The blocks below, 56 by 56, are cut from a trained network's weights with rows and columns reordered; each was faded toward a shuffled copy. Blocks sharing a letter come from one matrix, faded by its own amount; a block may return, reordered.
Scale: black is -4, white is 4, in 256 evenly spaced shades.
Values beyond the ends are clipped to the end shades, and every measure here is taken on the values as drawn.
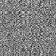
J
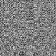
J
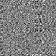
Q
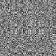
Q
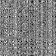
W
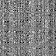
W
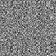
J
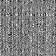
W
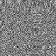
J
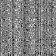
W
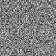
J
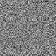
J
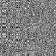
Q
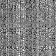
W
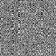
Q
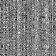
W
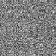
J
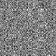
Q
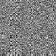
Q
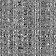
W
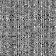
W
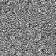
J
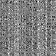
W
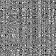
W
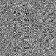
Q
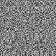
J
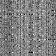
W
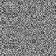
J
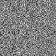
J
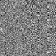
Q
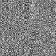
J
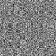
J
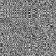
Q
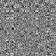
Q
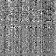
W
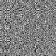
Q
